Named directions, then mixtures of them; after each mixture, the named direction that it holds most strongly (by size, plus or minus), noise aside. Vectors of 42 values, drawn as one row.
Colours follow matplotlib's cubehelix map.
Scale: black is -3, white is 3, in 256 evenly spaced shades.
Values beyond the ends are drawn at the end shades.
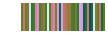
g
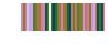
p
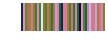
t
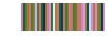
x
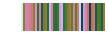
t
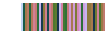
t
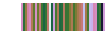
x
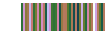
g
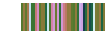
g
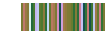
g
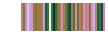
p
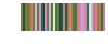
x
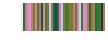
t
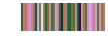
t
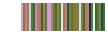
g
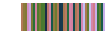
x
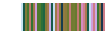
x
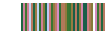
g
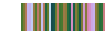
p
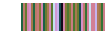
t
